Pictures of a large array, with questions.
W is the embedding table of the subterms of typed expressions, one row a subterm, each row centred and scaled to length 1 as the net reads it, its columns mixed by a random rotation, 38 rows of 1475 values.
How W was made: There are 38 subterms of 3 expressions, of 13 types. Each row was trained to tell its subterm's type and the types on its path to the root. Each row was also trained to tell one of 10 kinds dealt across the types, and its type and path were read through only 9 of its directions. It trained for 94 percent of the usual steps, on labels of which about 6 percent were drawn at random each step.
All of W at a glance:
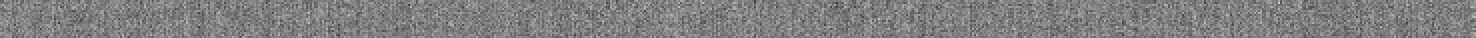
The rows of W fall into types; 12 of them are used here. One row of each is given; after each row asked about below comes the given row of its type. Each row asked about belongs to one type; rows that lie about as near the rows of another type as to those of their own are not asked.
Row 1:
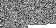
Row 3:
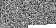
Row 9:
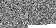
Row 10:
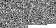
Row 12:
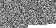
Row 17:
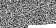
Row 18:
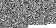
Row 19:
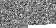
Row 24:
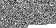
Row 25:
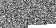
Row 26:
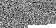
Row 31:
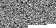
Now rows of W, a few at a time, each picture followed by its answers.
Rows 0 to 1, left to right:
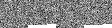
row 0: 12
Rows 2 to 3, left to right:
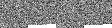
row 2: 9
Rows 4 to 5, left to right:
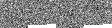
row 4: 25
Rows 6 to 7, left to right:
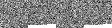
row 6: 9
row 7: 9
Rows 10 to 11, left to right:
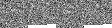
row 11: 1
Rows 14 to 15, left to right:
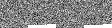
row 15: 19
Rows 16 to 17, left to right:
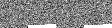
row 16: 1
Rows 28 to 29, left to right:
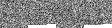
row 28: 1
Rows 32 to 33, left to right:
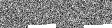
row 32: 25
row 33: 19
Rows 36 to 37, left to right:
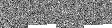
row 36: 12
